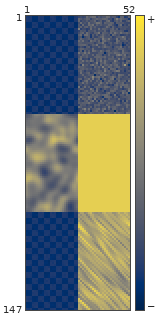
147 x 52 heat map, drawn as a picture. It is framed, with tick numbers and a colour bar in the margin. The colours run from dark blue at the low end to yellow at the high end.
It is made of 3 by 2 panels. Panel 1,1: very low, checkered, faint in contrast. Panel 1,2: low, fine-grained. Panel 2,1: middling, blotchy, strong in contrast. Panel 2,2: very high, flat. Panel 3,1: very low, checkered, faint in contrast. Panel 3,2: high, slanting down to the right.
